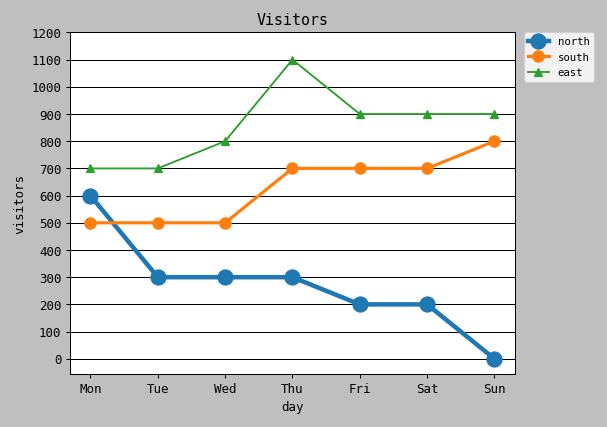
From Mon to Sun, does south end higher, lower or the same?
higher
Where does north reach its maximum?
Mon
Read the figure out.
Title: Visitors
x-axis: day, ticks Mon Tue Wed Thu Fri Sat Sun
y-axis: visitors, ticks 0 100 200 300 400 500 600 700 800 900 1000 1100 1200
Legend: north, south, east
Values:
north: 600 300 300 300 200 200 0
south: 500 500 500 700 700 700 800
east: 700 700 800 1100 900 900 900
